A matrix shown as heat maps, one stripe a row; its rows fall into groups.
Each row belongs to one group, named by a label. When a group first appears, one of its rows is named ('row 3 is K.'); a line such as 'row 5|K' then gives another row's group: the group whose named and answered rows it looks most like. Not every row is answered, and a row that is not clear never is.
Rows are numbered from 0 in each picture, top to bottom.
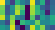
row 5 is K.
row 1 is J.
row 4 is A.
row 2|J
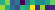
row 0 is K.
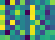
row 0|A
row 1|J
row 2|J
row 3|J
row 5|J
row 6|A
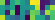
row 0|J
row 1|A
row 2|A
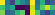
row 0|J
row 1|K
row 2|J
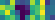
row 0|K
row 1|K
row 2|K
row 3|K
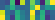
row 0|A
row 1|A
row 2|J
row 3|J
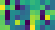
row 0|A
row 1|K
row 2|A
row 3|A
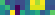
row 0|K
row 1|K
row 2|A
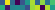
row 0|K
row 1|A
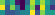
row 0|K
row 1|K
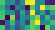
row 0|J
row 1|K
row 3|A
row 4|A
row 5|A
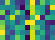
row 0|K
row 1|K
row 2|J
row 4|J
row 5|J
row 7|J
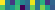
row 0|J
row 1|K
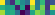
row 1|K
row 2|K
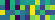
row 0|A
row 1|A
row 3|A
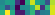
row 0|K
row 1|A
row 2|K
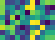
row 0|K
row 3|A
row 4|J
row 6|A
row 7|K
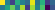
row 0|J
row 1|J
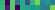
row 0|A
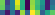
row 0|J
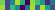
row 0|J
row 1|K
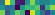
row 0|K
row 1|A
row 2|J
